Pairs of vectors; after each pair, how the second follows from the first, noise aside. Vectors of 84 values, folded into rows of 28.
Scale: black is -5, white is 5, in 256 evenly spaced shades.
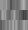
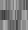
reversed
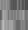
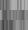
negated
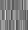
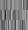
negated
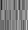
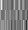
negated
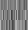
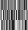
scaled up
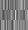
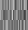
reversed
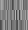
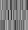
reversed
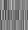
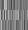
negated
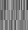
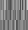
negated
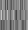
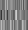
negated
